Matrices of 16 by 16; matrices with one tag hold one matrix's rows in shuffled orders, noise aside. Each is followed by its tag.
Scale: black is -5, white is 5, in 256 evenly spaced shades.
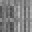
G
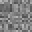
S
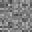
S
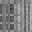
G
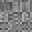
S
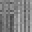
G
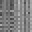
G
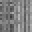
G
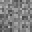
S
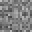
S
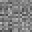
S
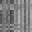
G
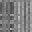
G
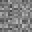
S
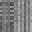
G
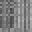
G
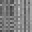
G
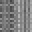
G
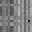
G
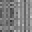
G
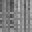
G
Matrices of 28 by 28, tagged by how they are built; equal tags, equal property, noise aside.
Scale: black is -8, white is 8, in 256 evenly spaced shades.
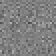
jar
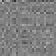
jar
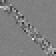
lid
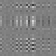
jar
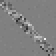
lid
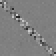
lid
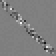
lid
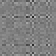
jar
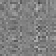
jar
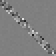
lid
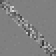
lid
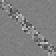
lid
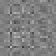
jar
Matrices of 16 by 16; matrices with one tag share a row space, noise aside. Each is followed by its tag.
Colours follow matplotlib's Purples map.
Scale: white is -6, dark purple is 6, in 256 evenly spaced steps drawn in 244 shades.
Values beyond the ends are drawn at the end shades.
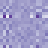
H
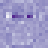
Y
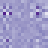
H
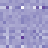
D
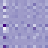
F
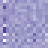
F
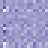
F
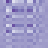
Y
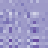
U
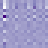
F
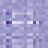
Y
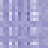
U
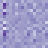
F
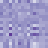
U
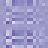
Y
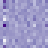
F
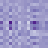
U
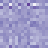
U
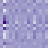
F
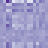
Y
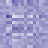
Y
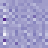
F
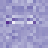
Y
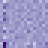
F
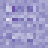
Y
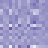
U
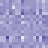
D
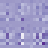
D
